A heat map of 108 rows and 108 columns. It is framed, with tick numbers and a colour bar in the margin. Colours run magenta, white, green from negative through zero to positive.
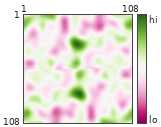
On average the colour sits 50% of the way up the scale. A half turn leaves it unchanged. No row or column stands out. No lone cell stands out from its neighbours. There is no overall slope.
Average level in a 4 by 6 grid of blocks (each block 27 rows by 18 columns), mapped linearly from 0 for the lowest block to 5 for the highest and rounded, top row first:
3 3 1 1 0 5 / 1 2 5 4 3 2 / 2 3 4 5 2 1 / 5 0 1 1 3 3
